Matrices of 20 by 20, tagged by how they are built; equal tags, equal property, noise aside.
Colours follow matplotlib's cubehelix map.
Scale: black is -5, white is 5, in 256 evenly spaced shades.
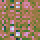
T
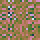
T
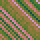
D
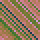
D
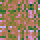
T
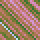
D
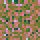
T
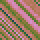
D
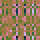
T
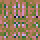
T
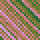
D
